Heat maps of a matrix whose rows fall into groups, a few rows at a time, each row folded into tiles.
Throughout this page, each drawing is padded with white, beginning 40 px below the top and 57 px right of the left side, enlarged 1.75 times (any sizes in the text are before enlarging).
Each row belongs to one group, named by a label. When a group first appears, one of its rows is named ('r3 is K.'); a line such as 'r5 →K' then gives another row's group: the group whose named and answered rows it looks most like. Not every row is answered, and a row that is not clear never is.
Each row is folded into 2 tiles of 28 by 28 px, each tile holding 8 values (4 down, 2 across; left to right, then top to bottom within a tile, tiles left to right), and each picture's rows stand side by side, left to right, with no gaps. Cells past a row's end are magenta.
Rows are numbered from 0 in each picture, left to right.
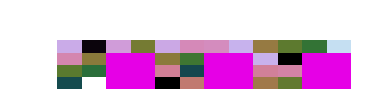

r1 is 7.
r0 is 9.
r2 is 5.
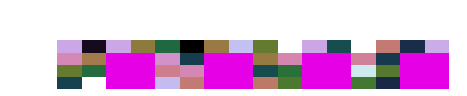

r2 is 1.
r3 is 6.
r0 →9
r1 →5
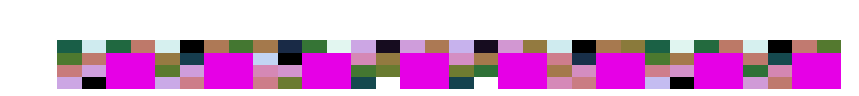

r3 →9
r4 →9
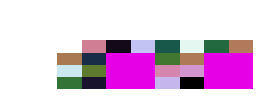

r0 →6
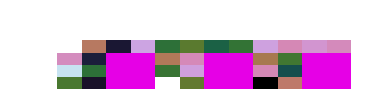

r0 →6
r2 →7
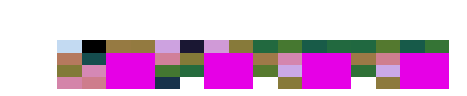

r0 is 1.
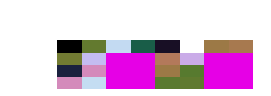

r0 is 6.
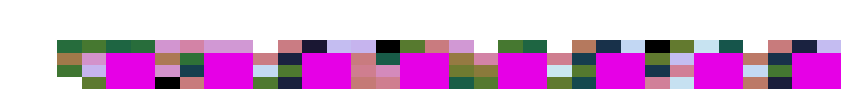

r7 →6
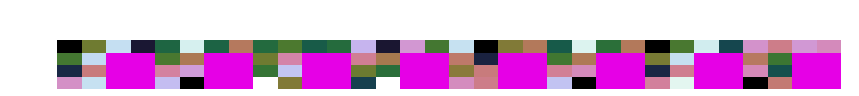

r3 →9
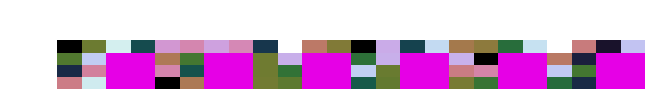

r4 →5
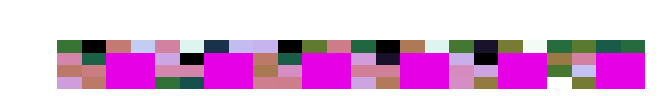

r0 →5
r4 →5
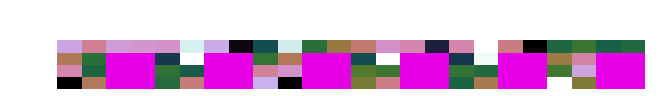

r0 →7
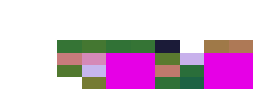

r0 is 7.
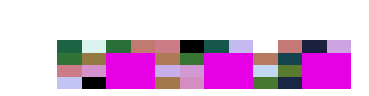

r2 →6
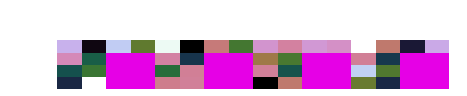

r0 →9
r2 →7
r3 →6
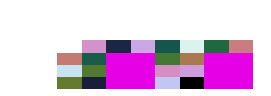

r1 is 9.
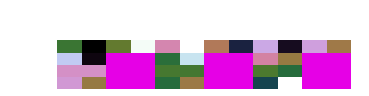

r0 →5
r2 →9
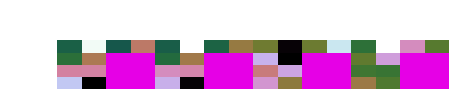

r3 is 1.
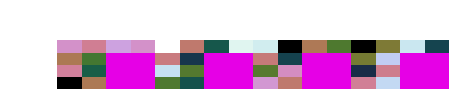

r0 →7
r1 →6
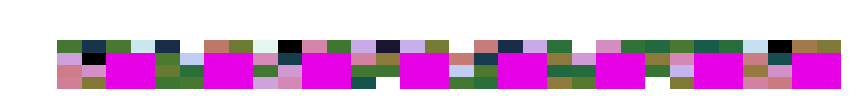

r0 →5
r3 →9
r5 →1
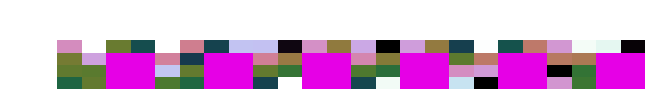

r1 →6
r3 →9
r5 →1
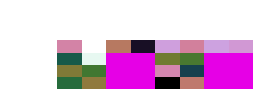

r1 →7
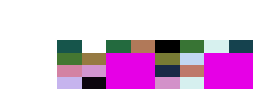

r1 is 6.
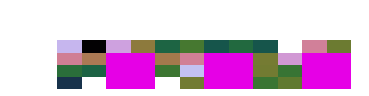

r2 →1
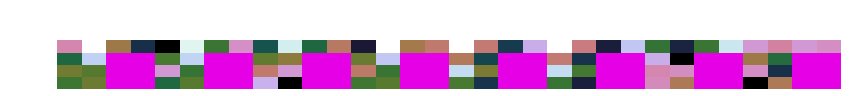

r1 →1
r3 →1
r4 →6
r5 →6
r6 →5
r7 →7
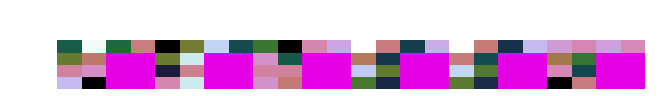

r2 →5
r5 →7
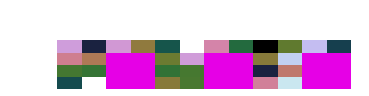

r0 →9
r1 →1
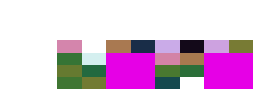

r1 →9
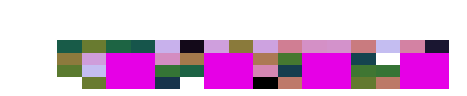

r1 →9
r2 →7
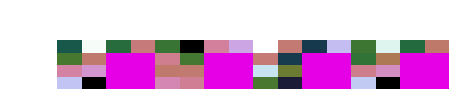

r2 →6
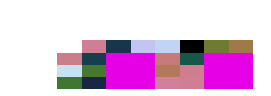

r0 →6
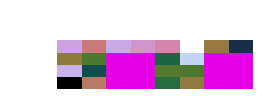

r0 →7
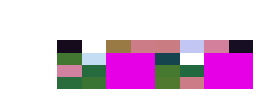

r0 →1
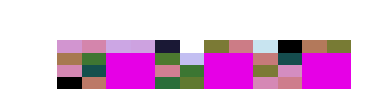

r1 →1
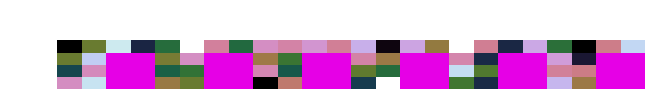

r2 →7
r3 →9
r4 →6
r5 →5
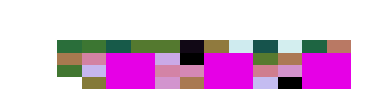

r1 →5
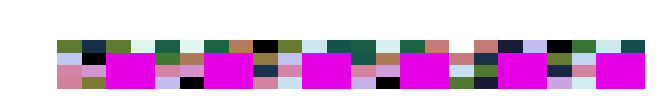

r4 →6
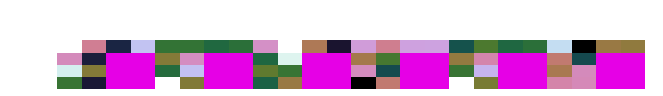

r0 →6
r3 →7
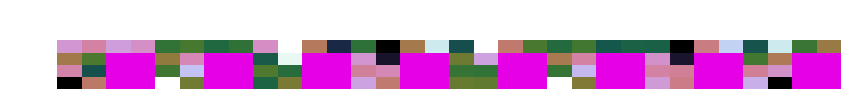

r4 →1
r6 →5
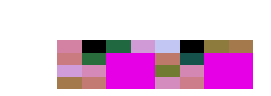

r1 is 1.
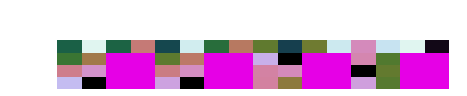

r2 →5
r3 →1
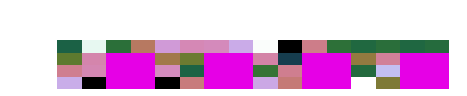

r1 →7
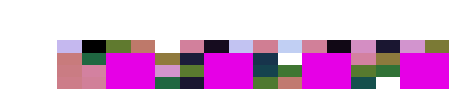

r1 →6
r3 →9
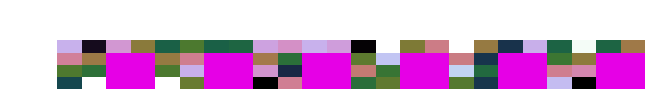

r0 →9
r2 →7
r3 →1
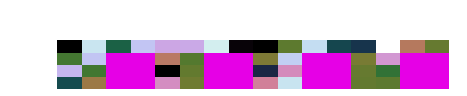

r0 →1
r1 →1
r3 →1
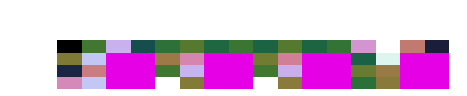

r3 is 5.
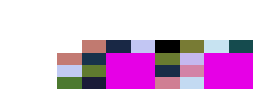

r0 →6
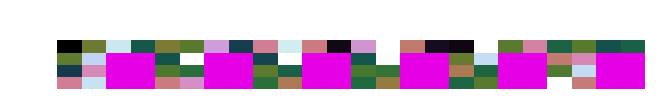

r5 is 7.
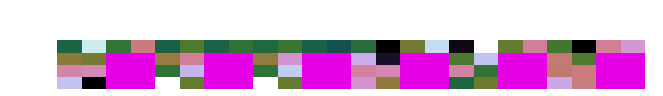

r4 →1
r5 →5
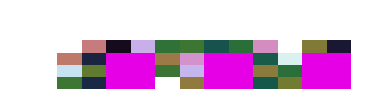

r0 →6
